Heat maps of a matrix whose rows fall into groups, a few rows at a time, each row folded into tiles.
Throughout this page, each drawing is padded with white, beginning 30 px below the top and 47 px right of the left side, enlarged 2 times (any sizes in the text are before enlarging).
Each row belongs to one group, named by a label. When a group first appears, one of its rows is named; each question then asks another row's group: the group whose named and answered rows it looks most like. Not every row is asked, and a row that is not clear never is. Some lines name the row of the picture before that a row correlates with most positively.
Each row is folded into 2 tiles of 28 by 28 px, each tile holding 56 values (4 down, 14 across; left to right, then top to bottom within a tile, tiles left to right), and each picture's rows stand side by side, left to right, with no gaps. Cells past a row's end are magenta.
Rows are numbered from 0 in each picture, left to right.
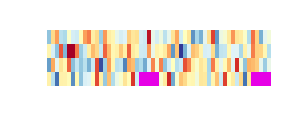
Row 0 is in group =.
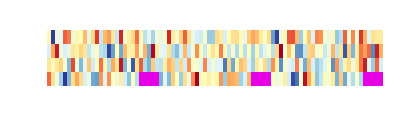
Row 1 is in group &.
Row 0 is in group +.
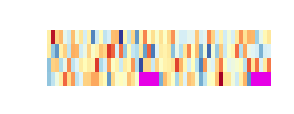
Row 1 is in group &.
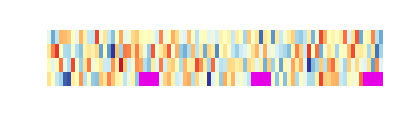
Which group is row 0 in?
+
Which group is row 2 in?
=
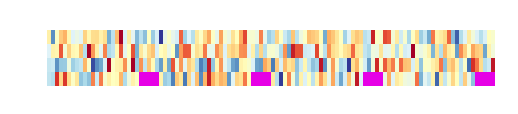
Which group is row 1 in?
=
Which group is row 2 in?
=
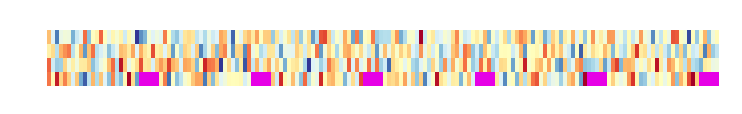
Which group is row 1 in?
&
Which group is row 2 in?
=
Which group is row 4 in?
&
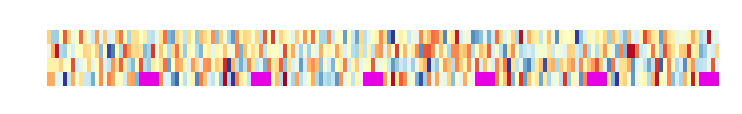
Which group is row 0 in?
+
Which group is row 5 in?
=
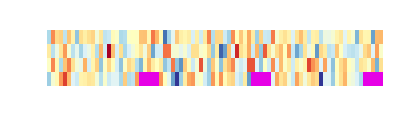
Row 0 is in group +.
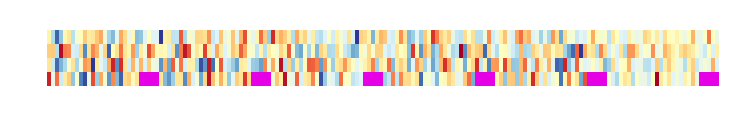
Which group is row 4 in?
&
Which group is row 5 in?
=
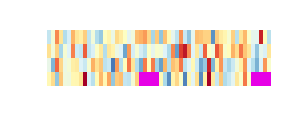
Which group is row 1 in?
=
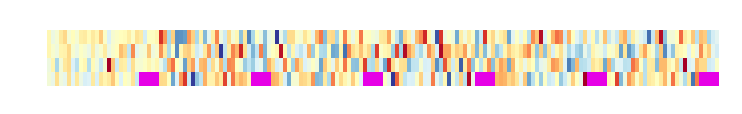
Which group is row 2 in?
+
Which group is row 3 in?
=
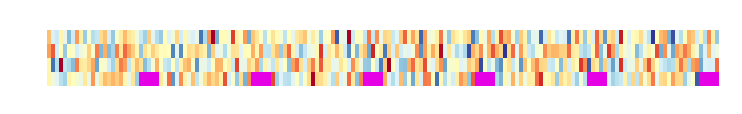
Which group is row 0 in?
+
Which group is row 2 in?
&
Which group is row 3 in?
&
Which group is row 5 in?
+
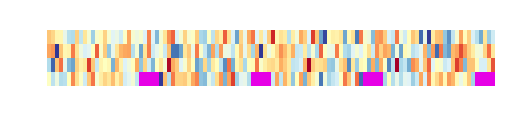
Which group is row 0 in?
+
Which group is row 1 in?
&
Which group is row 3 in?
+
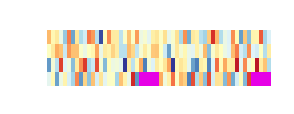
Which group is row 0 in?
=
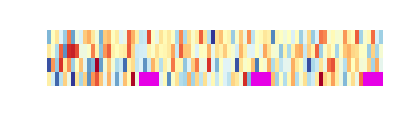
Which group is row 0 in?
=
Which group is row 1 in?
=
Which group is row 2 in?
=
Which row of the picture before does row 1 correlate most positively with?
0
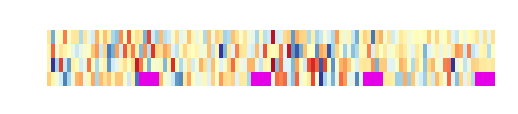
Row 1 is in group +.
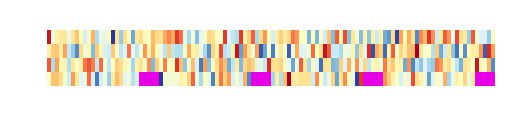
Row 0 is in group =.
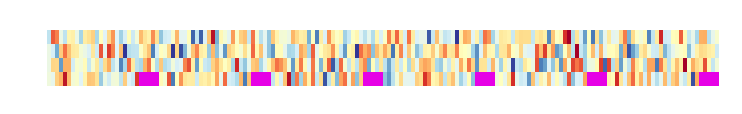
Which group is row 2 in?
&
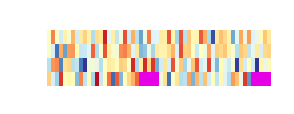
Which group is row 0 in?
=
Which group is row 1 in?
=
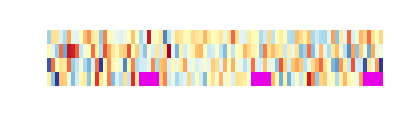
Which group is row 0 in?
=
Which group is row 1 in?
+
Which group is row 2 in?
&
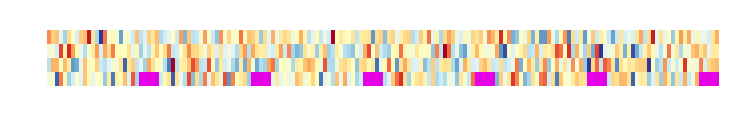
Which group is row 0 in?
=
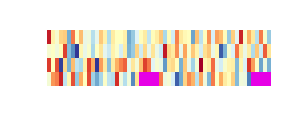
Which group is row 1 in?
+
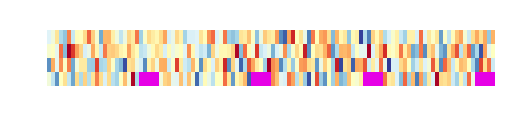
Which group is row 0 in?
=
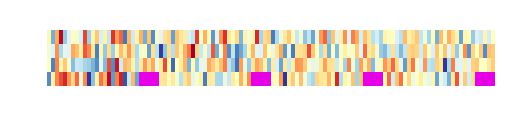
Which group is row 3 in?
&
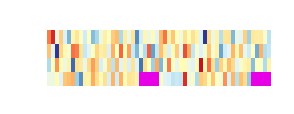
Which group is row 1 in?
+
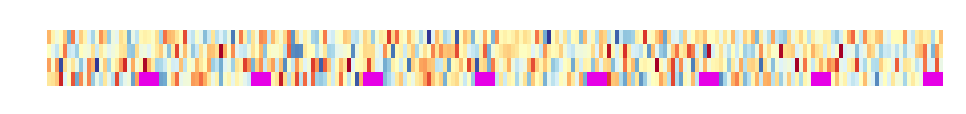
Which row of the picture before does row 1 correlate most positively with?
0
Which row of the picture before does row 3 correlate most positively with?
0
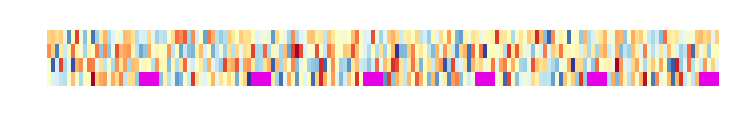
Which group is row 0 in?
+
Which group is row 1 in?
+
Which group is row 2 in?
=
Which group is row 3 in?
&
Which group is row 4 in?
=
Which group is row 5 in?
&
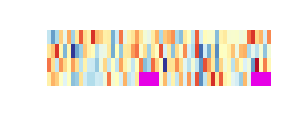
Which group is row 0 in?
+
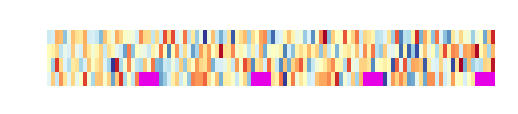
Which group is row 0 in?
&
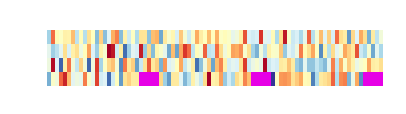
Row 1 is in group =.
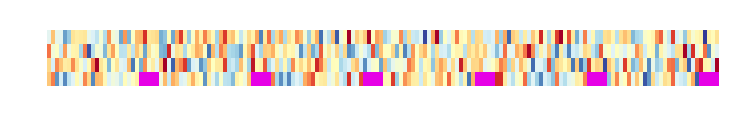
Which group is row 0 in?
&
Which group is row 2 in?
&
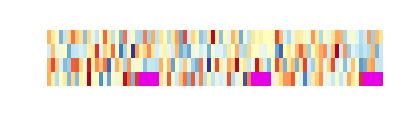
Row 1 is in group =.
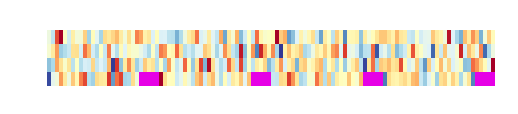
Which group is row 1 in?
&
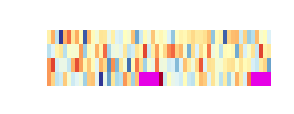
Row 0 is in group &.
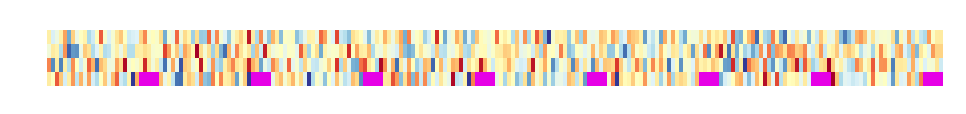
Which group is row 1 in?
+
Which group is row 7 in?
&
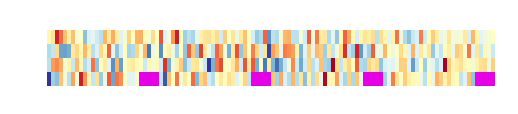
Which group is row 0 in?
&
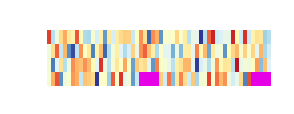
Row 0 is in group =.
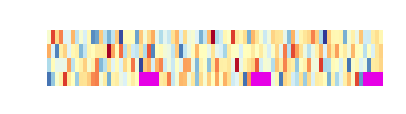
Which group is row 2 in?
=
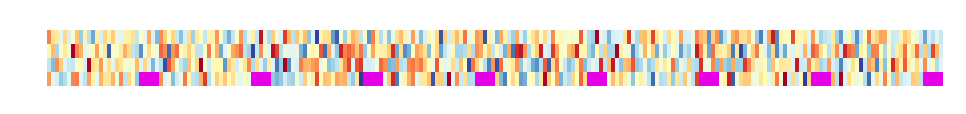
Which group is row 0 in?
+
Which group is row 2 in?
+
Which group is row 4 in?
=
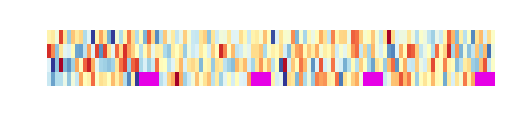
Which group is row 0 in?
+
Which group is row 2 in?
=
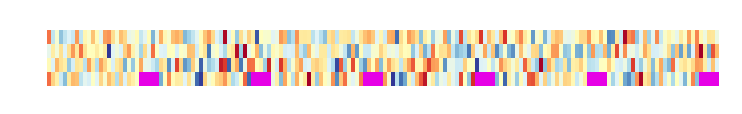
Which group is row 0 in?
+
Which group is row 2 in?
&
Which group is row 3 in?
&
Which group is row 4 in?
&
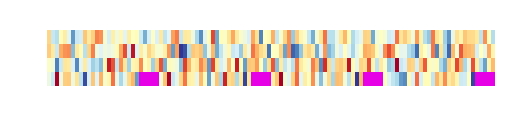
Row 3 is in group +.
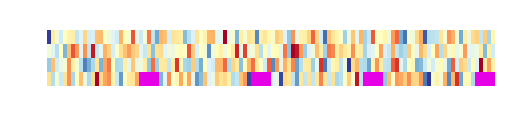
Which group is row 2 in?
=
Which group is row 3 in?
&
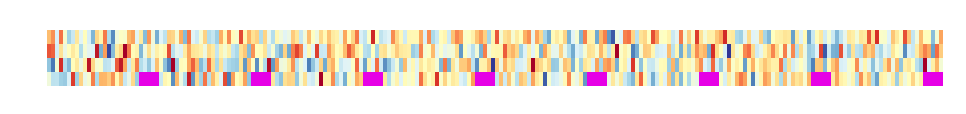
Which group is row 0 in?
+
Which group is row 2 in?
=
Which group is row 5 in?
+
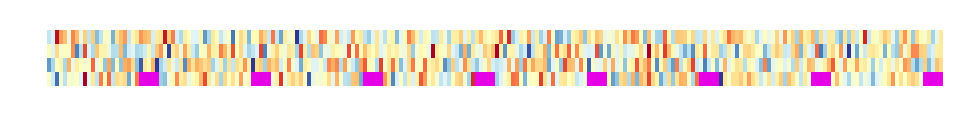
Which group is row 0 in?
&
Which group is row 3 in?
&
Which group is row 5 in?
&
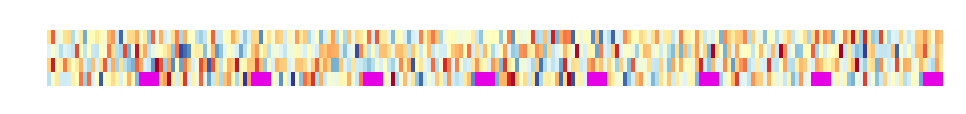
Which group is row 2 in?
&
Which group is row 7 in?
+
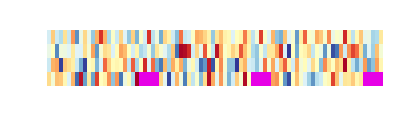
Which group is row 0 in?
=
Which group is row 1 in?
=
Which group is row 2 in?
+
